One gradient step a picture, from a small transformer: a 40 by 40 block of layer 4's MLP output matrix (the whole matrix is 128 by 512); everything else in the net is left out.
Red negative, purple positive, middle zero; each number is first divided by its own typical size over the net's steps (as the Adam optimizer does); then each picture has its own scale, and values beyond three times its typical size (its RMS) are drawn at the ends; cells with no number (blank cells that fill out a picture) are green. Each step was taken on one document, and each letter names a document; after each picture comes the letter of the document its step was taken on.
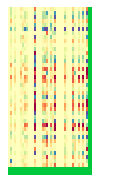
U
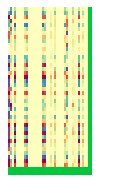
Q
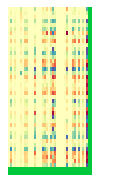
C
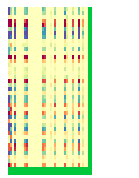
Q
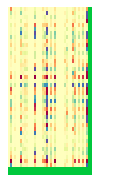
U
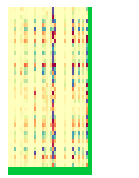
C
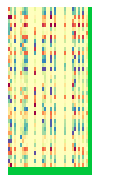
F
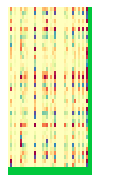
U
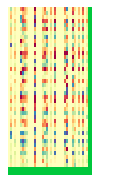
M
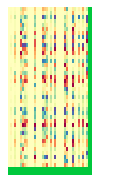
M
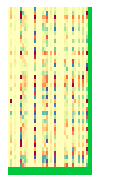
U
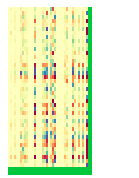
U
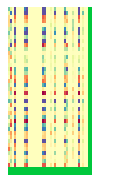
Q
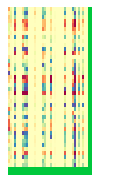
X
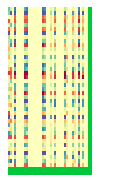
Q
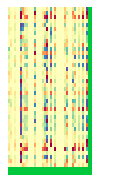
M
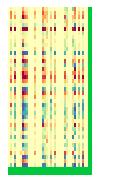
X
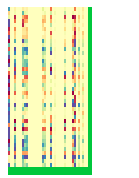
X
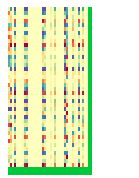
Q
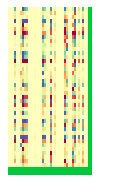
X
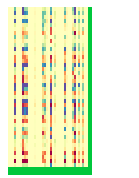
X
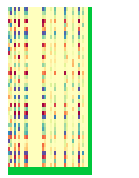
Q
